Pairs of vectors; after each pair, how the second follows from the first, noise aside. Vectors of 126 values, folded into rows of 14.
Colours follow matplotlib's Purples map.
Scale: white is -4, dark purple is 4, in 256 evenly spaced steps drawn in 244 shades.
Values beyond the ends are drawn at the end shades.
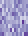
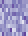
sign-scrambled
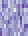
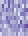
sign-scrambled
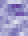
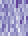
shuffled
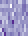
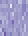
shrunk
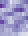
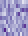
shuffled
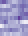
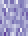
shuffled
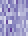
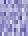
shuffled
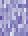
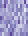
sign-scrambled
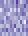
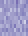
shrunk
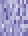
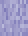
shrunk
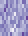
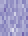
shrunk
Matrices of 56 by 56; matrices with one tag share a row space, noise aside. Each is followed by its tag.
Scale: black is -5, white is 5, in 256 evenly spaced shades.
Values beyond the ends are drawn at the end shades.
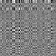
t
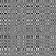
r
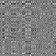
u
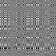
r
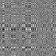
u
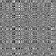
t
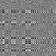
u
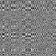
u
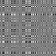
u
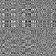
u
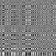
u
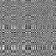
u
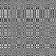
r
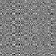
t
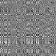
r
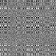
r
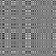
u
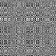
r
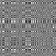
u
